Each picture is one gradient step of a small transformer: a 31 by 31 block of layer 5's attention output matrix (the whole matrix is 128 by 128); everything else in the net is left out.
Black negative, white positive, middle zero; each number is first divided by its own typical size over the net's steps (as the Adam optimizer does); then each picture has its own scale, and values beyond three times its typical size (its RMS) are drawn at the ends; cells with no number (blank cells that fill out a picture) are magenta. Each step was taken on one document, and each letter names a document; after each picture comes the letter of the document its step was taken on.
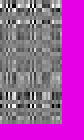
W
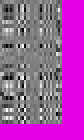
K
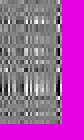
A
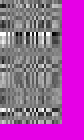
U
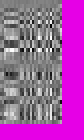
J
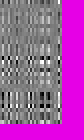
A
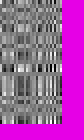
U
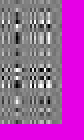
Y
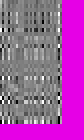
A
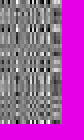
U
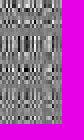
W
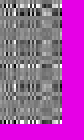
W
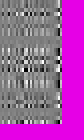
A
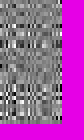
W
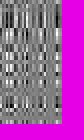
K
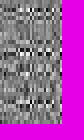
J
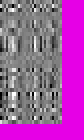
W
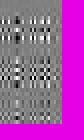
Y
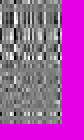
K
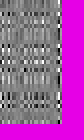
A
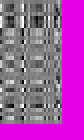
K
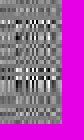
Y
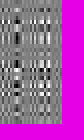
Y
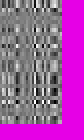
U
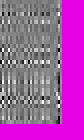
A
